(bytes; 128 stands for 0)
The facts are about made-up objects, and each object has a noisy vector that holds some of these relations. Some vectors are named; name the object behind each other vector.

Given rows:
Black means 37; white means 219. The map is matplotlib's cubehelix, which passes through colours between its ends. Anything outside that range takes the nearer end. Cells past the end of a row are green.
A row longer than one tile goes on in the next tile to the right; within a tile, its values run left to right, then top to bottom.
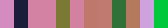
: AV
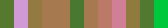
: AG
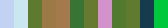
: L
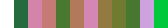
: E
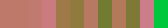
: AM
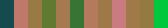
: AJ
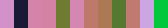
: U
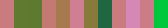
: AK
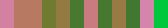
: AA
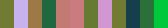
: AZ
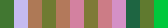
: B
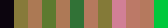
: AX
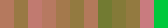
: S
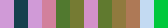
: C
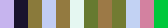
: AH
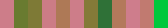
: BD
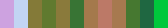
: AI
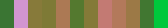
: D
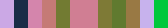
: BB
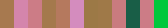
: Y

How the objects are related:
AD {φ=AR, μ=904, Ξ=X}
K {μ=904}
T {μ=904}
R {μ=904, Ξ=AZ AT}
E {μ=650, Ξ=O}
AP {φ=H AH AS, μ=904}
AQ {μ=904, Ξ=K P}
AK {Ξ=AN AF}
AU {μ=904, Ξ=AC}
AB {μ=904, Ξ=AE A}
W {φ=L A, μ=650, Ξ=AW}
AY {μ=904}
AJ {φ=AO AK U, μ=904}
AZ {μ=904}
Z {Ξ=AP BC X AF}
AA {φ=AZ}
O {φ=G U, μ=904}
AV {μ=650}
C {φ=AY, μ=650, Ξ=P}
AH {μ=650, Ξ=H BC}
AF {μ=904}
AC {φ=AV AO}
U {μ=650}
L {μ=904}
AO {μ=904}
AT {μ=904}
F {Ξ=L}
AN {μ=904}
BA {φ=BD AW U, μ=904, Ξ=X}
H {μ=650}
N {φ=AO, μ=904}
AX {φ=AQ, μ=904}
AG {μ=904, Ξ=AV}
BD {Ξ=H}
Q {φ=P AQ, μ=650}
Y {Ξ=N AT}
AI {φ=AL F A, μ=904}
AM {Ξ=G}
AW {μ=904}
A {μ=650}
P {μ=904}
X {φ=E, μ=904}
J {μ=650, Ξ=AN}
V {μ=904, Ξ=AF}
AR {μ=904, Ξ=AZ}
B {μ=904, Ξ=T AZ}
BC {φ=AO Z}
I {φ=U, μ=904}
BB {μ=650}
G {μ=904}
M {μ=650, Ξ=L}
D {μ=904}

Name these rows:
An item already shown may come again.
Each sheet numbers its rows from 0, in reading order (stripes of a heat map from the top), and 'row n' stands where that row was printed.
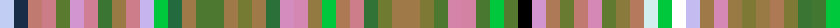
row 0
J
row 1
BA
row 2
V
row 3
Q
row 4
F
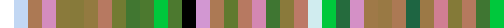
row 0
F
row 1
Q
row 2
K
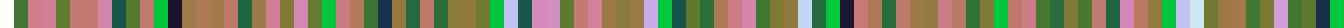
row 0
A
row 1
P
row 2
X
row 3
M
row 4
AP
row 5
N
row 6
AD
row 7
L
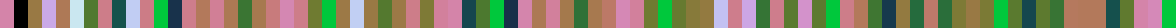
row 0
H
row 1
AQ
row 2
AR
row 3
AQ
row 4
AS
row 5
X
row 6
BC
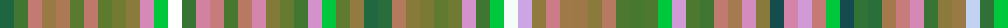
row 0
AC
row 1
W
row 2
AF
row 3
AL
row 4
Z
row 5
AP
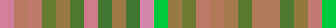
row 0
AA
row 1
AE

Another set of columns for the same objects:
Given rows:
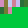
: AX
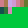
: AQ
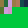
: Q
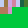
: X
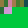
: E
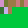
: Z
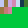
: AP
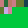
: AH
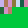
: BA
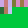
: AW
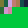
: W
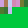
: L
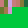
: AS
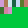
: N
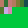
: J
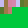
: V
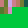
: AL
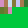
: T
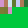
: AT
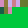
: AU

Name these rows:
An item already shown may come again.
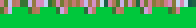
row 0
AE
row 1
AD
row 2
AK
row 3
BA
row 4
Y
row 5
BD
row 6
AI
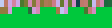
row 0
AN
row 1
BD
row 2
BC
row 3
AA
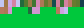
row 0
X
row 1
E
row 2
H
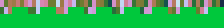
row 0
Z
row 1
P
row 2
AF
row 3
BB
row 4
K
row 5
M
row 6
AZ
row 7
A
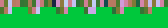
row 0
AE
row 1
A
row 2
AX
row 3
AC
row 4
F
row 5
AR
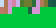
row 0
AF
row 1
C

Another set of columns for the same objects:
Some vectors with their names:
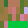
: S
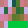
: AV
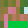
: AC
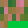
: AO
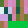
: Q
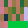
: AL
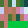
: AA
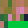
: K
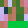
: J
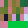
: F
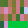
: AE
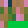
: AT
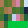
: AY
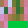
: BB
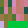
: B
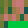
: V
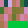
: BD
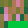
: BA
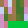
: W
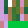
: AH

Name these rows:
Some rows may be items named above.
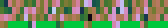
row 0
AK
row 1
AE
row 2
AP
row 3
L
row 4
M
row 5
AI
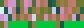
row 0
Q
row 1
BC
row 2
AD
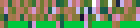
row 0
AI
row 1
AE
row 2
AQ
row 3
C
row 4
Z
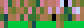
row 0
AI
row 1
P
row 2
AZ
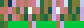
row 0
AX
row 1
A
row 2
A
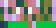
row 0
X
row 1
A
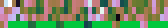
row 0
E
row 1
AF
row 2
AN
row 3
X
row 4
L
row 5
Y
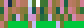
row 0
N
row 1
H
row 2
AR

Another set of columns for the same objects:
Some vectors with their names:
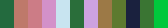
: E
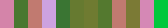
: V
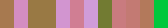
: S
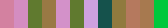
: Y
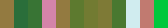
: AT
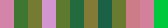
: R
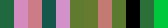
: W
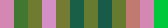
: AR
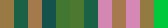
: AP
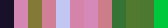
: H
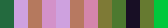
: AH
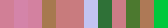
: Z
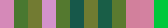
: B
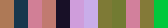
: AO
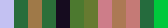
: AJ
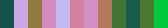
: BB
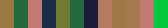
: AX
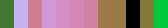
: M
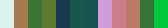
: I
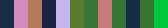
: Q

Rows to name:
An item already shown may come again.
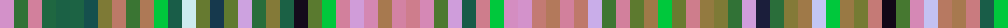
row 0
AD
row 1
C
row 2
F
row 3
AK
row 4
AQ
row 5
BC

